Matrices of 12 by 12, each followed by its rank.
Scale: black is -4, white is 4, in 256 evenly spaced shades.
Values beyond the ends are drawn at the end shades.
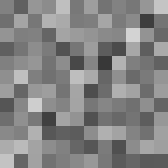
full rank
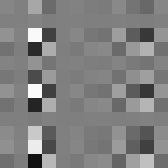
one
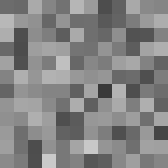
full rank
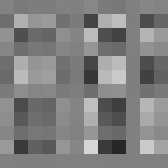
one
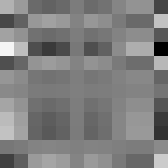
one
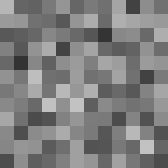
full rank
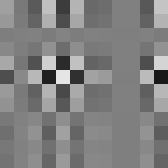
one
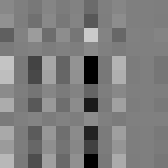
one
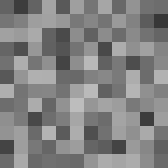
full rank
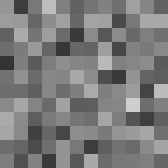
full rank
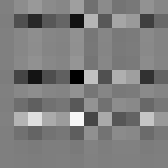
one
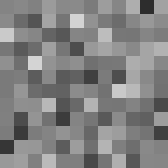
full rank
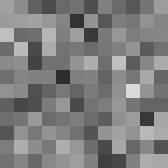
full rank
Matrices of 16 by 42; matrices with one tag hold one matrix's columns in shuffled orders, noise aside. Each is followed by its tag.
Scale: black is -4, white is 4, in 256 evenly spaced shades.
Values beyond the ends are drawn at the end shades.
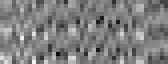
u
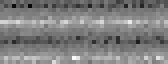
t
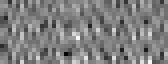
u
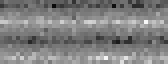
t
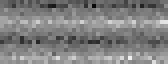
t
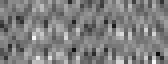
u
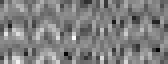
u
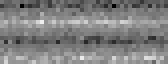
t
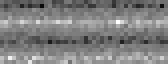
t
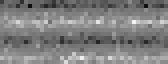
t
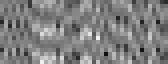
u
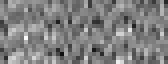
u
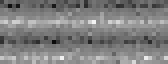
t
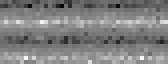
t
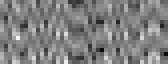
u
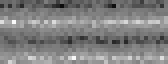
t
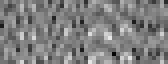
u
